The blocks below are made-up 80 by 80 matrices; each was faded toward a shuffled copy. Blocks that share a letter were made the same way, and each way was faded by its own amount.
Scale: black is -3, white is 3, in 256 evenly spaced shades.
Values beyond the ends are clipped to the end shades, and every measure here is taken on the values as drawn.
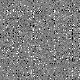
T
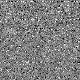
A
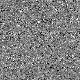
A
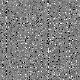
T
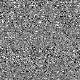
A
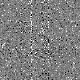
T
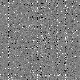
T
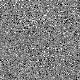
A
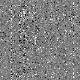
T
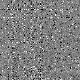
T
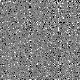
T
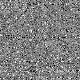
A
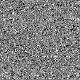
A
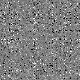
T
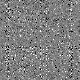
T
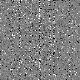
T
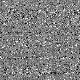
A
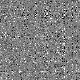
T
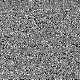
A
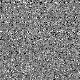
A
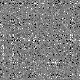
T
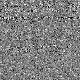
A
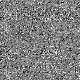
A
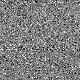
A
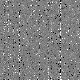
T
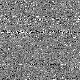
A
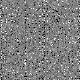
T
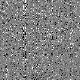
T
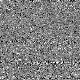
A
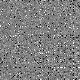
T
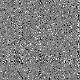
T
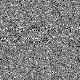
A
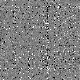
T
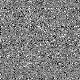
A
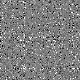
T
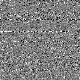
A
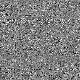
A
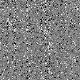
T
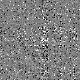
T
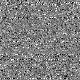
A
